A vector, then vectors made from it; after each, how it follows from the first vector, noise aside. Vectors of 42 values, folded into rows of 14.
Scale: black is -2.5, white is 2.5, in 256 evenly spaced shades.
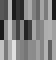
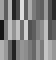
sign-scrambled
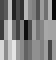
copied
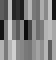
copied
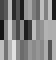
copied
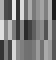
sign-scrambled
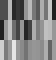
copied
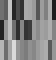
copied
